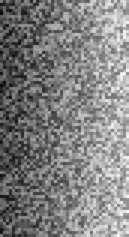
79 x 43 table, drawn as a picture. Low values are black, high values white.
Slope: up to the right. Stripes: none. Odd rows or columns: none.
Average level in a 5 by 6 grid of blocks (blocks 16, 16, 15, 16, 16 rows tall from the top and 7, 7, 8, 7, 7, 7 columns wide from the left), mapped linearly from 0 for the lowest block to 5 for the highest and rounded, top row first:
0 1 2 3 4 5 | 0 1 2 3 4 5 | 0 1 2 3 4 5 | 0 1 2 3 4 5 | 0 1 2 3 4 5
